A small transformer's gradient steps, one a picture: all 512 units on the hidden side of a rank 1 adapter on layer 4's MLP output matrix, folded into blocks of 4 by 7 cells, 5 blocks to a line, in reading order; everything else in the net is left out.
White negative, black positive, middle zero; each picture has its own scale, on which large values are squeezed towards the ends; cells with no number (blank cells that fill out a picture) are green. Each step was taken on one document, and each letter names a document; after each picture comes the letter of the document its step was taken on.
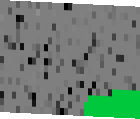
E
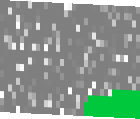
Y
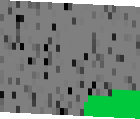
E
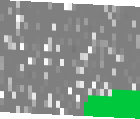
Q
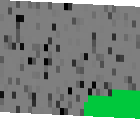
E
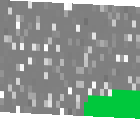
Y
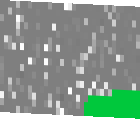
Q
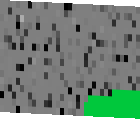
Y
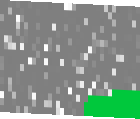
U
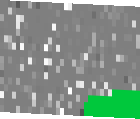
E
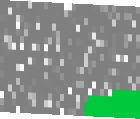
Y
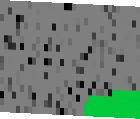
U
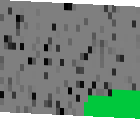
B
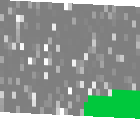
E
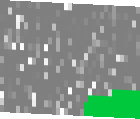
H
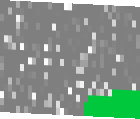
Q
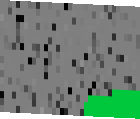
E
